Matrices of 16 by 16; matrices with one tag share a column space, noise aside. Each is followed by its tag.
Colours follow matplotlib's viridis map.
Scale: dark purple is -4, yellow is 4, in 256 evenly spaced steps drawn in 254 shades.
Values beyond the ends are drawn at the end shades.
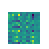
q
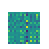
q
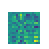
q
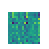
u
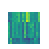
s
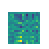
q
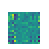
q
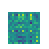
q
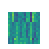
s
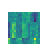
s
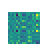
q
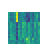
s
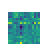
u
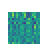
u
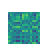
q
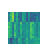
s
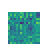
u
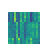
s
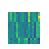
s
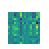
u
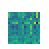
u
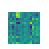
u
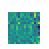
u
